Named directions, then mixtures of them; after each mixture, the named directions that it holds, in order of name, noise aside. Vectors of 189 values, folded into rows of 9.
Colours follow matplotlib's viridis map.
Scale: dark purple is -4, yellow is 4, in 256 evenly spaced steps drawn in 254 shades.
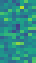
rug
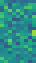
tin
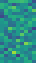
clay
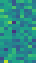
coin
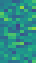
clay, rug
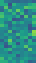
tin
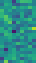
coin, rug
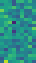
coin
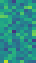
coin, tin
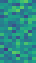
clay, rug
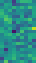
coin, rug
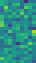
rug, tin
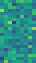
coin, tin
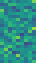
clay, tin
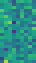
coin
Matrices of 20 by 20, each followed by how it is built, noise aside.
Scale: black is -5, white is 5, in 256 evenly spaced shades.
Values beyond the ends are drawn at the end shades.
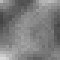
smooth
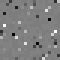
sparse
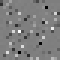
sparse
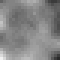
smooth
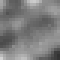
smooth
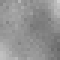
smooth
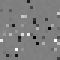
sparse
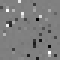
sparse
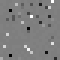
sparse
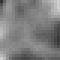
smooth
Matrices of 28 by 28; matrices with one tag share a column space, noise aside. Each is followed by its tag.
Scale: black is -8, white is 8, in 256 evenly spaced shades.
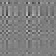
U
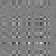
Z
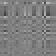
U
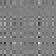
Z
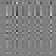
U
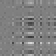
Z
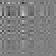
U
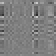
U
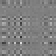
Z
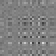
Z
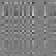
U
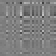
U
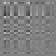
U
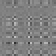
Z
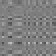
Z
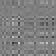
Z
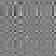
U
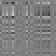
U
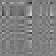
U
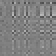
U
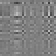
U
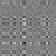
Z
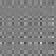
Z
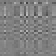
U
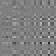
Z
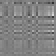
U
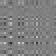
Z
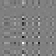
Z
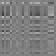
U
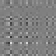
Z
